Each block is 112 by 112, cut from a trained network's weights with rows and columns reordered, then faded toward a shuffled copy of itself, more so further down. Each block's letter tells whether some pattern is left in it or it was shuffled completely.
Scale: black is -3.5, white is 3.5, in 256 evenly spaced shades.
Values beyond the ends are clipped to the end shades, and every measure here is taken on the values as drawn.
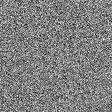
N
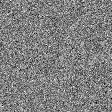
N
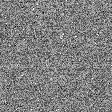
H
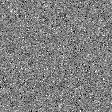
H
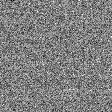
H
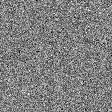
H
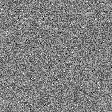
H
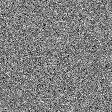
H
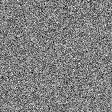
N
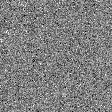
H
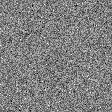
N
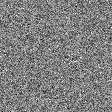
N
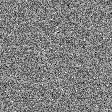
H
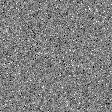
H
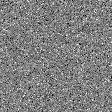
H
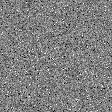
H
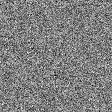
N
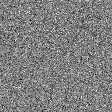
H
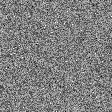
N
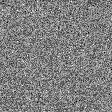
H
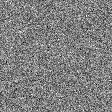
N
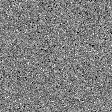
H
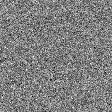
N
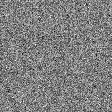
N
